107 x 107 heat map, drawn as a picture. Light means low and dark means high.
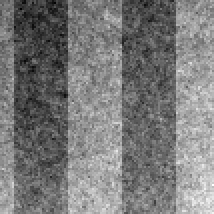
There is an overall slope up to the top left. Upright stripes repeat 2 times across the table. The ninth with the highest average is the top left.
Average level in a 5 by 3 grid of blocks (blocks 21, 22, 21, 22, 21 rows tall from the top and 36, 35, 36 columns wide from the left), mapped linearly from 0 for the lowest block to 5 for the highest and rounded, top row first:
532 / 422 / 411 / 311 / 200
